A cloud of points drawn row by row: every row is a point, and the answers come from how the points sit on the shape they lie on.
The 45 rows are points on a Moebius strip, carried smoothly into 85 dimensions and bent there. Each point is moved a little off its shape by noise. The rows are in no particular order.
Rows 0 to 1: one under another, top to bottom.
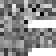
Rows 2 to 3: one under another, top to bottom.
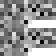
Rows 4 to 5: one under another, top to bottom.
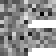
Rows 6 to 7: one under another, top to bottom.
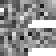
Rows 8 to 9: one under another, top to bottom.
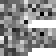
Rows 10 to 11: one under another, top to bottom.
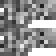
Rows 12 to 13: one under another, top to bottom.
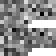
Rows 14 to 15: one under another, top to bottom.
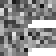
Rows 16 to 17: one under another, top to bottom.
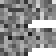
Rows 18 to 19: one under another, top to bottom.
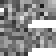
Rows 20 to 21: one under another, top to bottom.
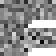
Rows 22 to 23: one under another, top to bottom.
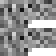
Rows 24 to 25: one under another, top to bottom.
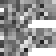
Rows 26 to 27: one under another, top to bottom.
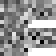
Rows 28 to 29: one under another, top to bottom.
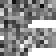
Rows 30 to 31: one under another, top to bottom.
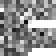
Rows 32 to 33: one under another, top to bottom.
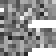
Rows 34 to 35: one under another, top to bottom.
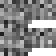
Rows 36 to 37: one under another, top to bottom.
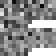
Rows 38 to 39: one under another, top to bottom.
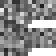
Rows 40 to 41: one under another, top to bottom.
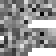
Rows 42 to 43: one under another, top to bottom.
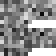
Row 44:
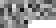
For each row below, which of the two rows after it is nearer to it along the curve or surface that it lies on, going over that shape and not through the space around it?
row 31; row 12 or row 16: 16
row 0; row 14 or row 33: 33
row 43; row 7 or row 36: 36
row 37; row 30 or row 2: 2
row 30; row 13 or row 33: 13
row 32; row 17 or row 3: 3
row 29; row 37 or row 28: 28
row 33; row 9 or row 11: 9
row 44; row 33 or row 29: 33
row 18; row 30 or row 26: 30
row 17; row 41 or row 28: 28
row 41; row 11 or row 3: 11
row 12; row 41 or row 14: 41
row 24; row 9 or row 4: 9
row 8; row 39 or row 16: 16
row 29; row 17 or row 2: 2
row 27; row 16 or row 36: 16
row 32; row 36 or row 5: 36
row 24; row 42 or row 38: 38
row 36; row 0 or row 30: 30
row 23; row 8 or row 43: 8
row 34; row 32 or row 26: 32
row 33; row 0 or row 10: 0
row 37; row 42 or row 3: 3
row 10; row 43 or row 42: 43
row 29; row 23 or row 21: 21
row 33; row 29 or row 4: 4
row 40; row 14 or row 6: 6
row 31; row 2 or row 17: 17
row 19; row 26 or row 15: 15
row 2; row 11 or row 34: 11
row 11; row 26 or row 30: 30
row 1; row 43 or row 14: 43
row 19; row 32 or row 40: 40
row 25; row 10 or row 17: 10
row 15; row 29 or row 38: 29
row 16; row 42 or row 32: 42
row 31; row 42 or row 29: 29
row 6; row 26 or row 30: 30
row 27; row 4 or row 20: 4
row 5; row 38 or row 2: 2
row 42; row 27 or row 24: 27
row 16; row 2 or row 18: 2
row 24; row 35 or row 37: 35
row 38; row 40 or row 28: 28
